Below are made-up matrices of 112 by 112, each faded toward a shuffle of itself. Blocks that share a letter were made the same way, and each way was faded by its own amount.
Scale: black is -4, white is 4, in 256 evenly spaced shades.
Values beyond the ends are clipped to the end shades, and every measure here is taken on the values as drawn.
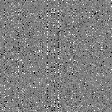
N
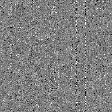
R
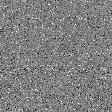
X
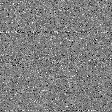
X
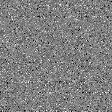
X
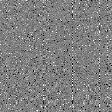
N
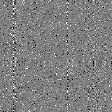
N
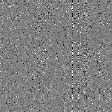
N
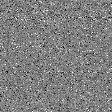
X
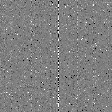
N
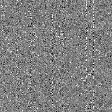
R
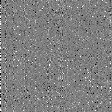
N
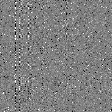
N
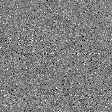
X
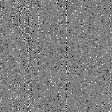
N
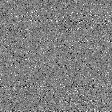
X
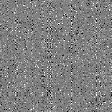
N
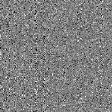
R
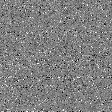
X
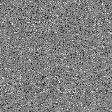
X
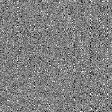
R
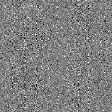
R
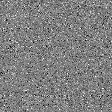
X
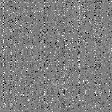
N
